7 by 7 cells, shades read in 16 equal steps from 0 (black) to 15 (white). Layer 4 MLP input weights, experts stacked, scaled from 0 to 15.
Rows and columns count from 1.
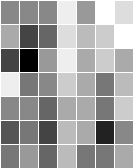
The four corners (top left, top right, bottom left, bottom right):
8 13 7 10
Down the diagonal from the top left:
8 4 9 12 10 2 10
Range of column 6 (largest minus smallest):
13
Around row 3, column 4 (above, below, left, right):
13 12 9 10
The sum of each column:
56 43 47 85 67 62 79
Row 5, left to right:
8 8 6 10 10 7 12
